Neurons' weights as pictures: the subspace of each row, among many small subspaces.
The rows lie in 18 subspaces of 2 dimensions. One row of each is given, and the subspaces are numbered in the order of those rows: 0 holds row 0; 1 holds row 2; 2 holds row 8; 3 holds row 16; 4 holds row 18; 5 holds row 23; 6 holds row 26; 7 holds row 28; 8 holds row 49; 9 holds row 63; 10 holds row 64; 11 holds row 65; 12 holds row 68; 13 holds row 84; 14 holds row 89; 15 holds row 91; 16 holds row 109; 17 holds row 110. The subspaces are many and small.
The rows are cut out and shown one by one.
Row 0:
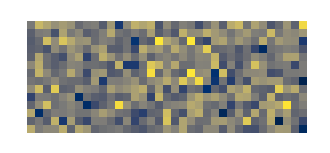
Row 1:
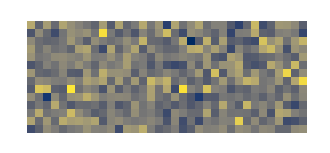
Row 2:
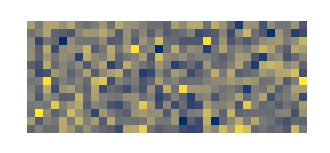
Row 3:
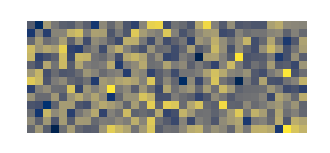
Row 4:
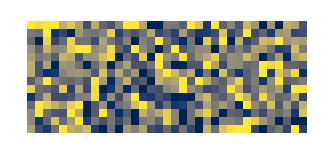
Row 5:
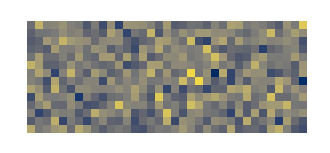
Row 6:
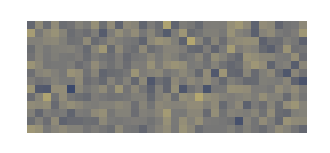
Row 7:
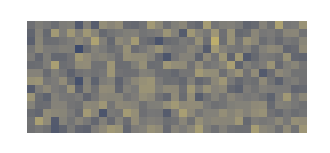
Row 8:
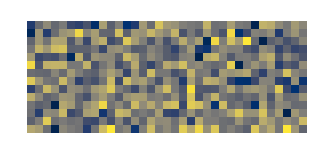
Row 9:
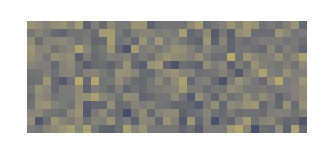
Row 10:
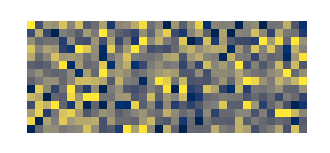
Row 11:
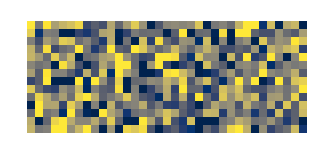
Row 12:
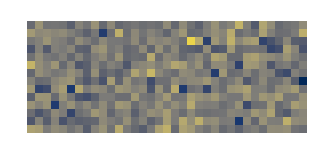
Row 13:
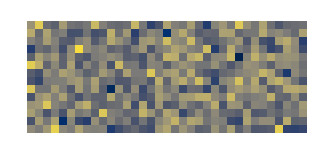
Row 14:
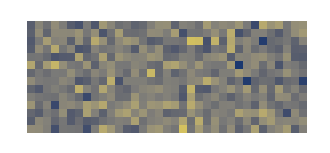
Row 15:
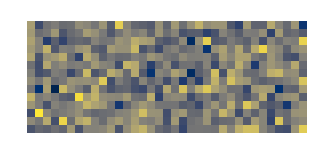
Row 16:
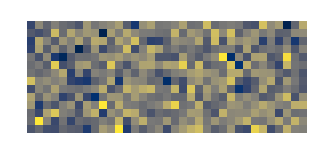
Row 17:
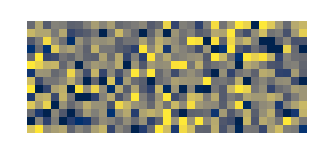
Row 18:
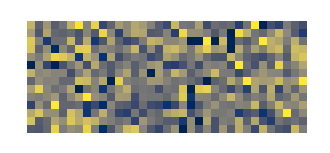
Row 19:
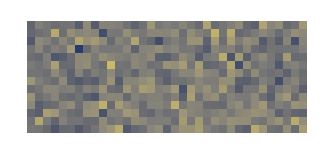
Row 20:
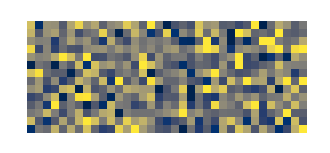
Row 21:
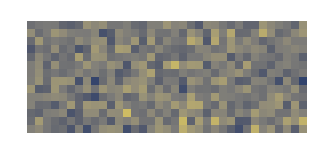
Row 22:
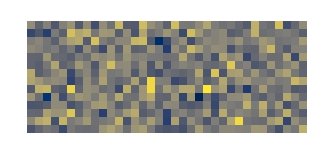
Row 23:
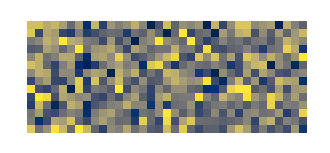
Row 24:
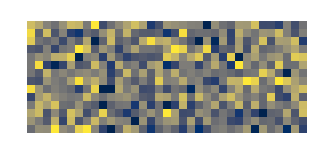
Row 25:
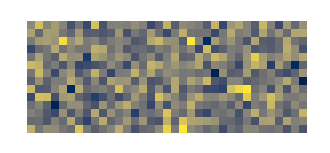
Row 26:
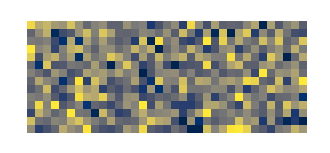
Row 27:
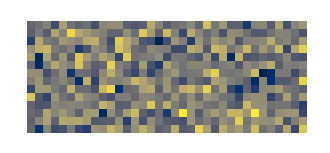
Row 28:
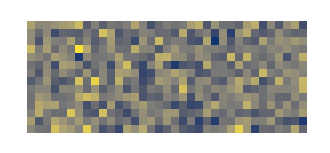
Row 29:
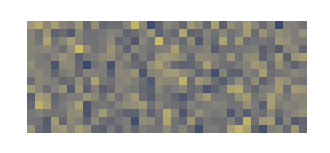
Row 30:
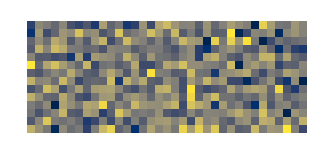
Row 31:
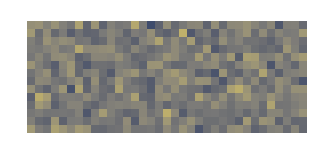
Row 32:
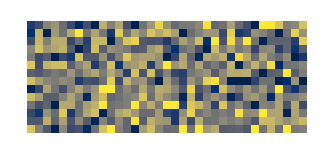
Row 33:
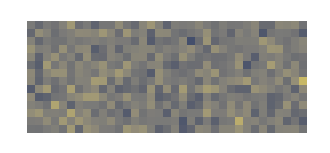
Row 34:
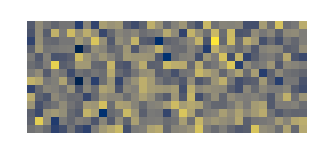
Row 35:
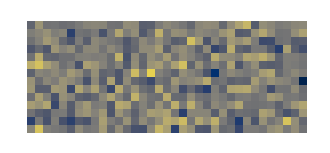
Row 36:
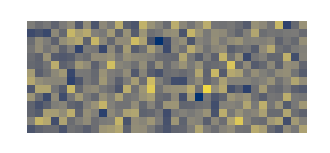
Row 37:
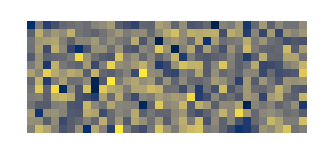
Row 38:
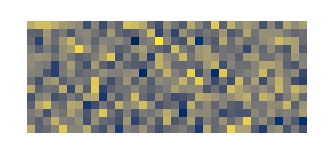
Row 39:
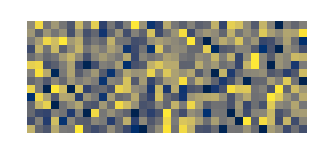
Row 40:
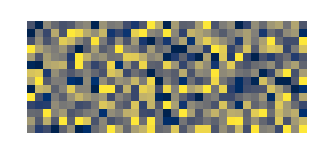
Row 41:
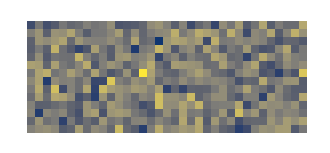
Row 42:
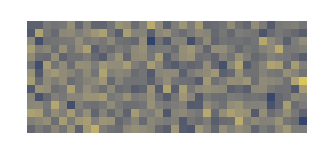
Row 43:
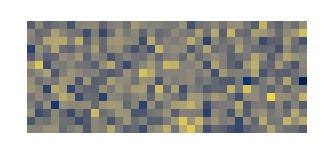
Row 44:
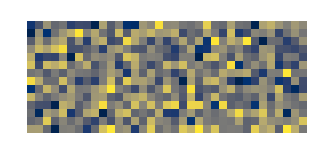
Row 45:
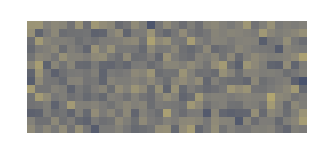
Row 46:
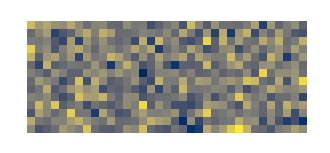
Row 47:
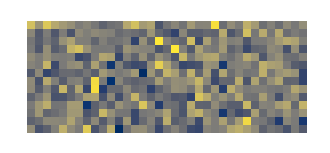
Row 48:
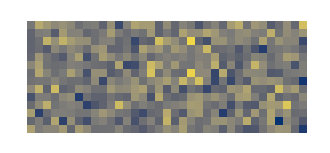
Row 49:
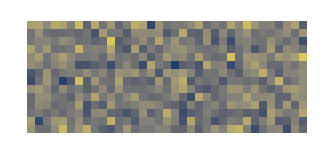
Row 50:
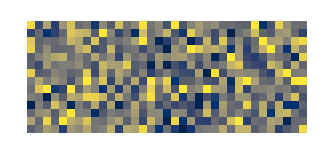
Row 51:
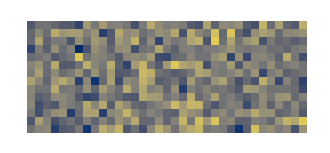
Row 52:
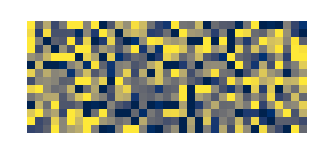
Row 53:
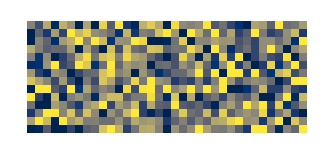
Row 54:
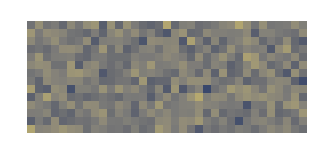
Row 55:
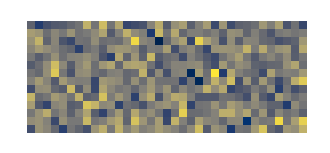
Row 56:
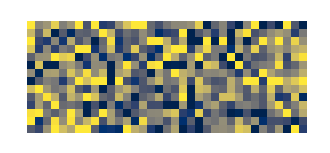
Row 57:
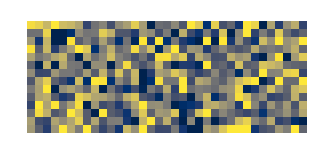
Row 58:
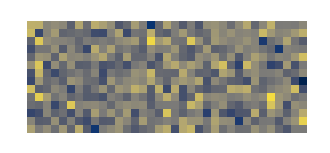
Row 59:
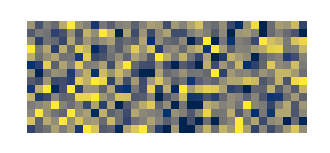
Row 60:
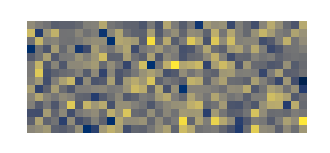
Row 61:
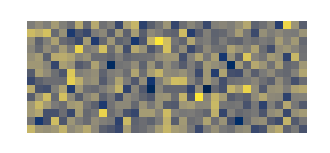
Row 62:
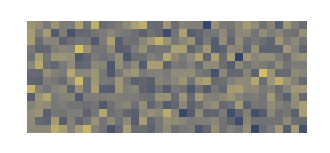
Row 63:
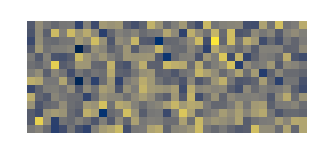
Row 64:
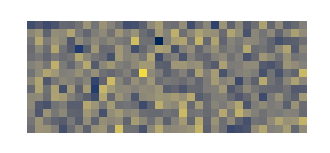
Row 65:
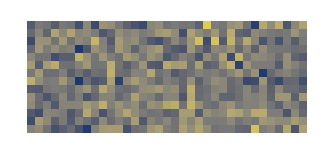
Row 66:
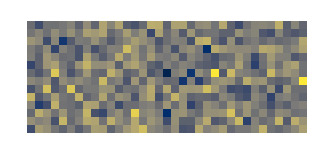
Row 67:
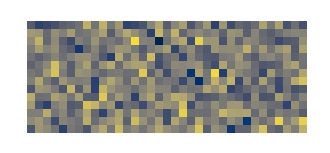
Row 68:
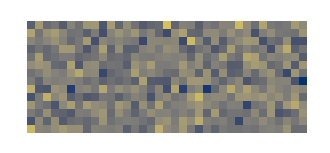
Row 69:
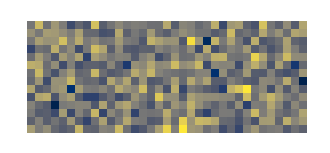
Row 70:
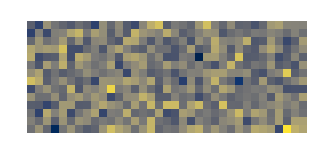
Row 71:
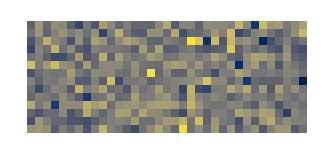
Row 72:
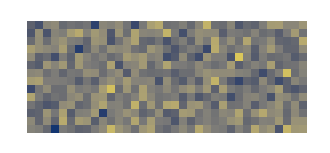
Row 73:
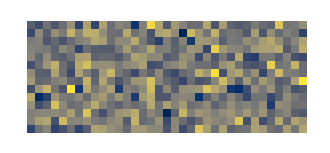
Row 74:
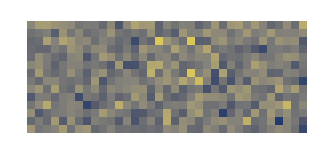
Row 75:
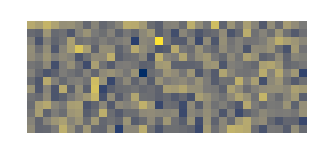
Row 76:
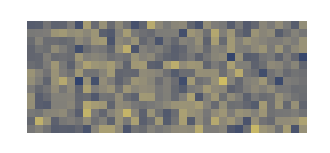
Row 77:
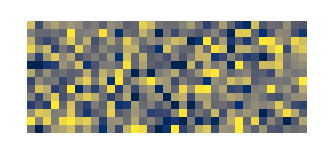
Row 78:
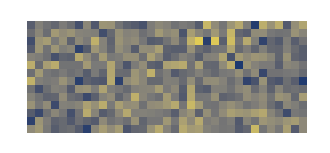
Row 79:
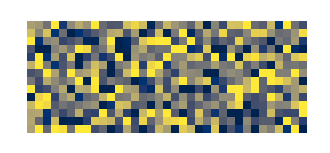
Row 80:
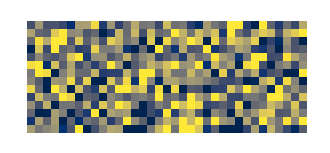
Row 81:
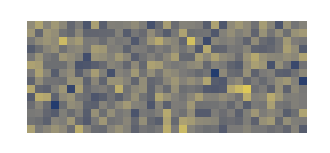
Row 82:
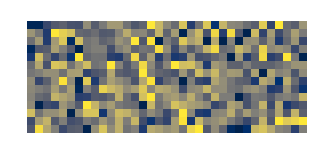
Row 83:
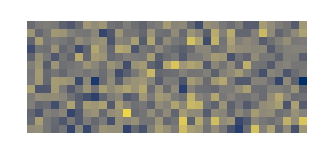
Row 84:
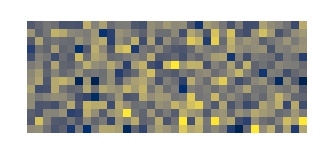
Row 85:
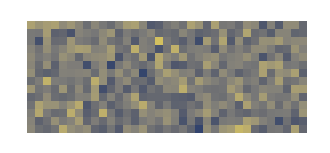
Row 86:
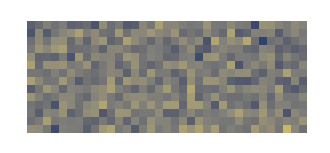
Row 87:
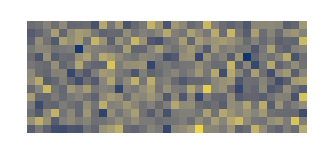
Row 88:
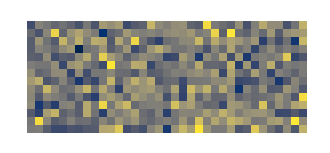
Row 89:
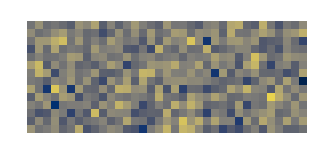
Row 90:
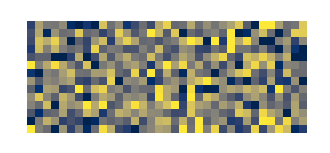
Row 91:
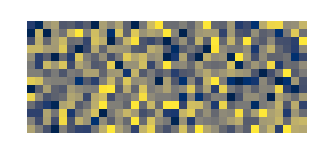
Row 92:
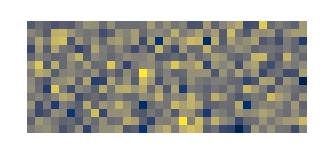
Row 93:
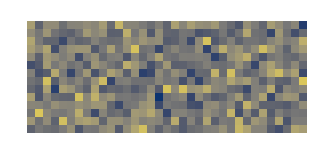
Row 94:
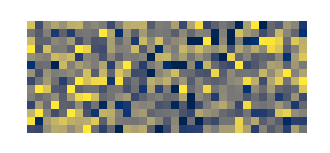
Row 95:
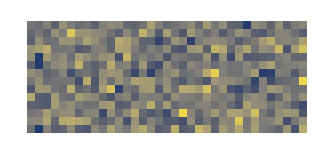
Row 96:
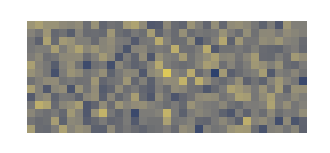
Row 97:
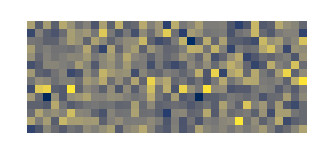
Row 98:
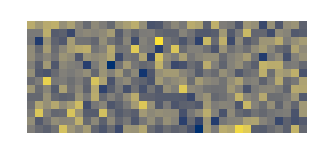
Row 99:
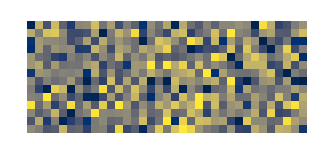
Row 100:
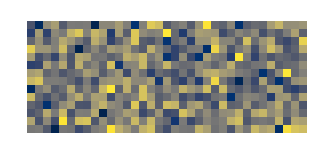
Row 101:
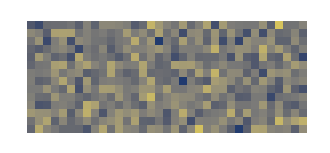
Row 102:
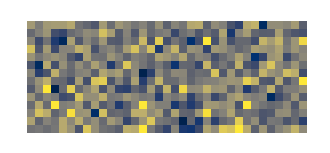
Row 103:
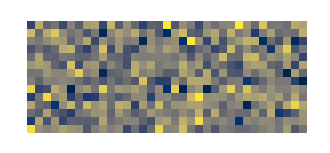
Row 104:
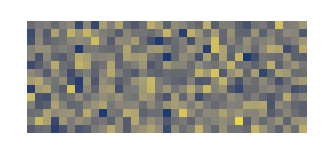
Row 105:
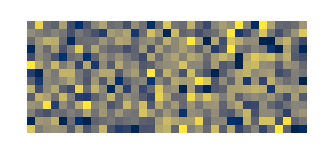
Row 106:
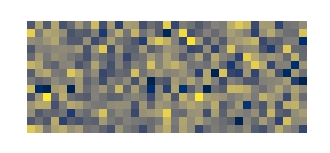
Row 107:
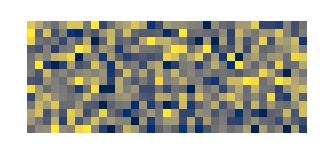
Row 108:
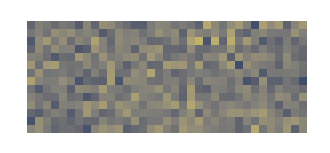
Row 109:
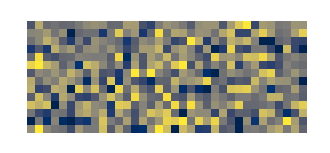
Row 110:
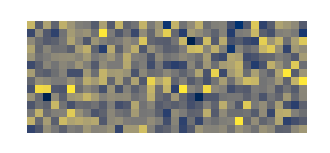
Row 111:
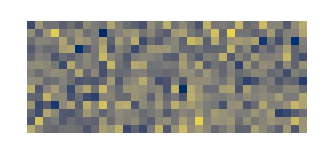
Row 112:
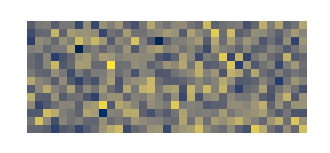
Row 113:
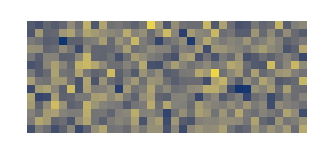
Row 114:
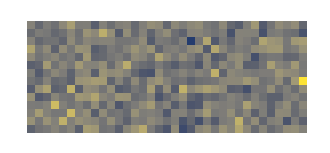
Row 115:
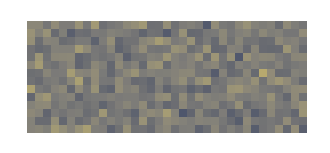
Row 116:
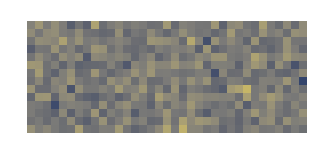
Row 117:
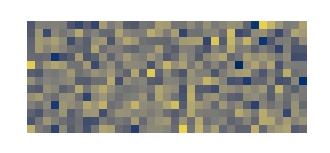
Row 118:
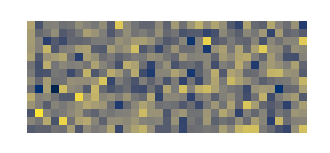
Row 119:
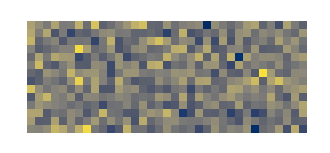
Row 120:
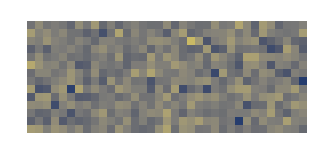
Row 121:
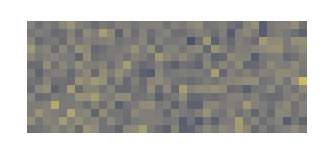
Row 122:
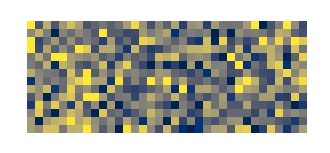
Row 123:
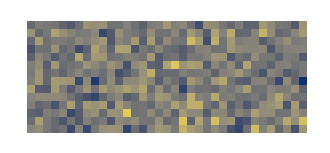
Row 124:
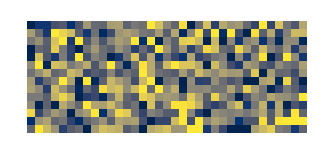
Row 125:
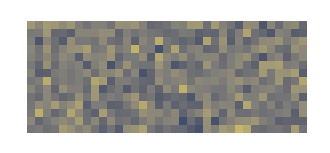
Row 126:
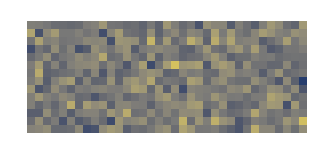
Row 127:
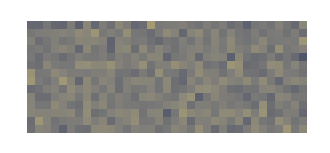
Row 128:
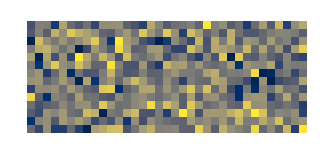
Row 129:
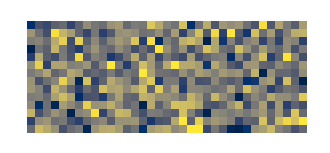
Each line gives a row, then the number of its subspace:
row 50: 3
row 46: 6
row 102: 14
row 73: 7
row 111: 12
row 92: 14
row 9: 13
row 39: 14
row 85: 1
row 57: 14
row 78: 11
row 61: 3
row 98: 1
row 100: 15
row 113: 5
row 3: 2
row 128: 16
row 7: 9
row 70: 2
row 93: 10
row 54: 12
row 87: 12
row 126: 8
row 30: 2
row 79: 16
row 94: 9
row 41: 10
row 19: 17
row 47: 0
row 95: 16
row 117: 15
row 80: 14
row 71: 4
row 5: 10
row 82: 6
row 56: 11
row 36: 3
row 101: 6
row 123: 13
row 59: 7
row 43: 6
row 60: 8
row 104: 9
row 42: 8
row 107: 4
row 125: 1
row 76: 13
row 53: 17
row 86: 2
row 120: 9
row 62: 11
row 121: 7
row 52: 4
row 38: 10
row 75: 10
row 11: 5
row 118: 0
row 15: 0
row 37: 0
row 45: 8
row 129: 6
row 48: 0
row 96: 1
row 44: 2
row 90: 15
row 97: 17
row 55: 10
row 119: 11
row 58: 8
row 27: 16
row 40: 4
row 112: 17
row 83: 13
